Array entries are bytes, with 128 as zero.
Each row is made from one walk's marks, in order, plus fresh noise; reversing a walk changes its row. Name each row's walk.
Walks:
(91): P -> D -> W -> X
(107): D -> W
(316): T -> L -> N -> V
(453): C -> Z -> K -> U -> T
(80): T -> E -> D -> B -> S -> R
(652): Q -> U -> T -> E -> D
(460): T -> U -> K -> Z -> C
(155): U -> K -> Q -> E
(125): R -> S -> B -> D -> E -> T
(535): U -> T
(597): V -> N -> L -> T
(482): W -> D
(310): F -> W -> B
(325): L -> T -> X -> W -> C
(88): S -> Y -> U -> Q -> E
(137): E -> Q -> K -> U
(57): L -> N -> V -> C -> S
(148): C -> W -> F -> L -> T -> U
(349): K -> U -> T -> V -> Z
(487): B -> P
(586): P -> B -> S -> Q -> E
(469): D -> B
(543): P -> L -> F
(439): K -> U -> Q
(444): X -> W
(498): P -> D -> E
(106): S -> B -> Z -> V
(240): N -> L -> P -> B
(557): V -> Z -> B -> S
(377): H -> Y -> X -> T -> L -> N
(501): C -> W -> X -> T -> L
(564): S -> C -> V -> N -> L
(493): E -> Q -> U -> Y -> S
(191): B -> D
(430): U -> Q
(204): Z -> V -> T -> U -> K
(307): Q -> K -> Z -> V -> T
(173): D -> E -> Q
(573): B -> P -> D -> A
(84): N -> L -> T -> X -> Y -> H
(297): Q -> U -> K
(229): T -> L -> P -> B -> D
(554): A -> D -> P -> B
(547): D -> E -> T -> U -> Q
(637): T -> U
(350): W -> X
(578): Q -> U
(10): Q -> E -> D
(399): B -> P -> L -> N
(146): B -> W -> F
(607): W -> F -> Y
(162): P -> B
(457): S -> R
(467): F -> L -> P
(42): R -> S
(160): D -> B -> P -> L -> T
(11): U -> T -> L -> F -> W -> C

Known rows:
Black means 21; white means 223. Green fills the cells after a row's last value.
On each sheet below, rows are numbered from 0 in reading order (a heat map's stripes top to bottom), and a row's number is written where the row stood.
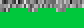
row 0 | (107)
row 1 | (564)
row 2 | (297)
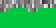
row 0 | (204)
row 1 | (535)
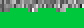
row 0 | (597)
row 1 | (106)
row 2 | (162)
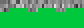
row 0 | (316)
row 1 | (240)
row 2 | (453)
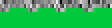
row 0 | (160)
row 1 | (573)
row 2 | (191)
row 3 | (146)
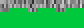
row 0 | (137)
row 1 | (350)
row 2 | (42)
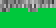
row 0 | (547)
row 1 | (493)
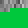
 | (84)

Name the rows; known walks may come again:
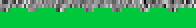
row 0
(107)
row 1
(307)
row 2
(557)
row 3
(240)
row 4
(84)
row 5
(191)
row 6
(482)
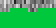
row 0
(430)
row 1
(547)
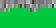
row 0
(453)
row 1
(160)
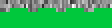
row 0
(498)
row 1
(597)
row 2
(535)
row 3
(399)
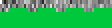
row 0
(469)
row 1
(173)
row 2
(297)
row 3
(11)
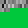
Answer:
(444)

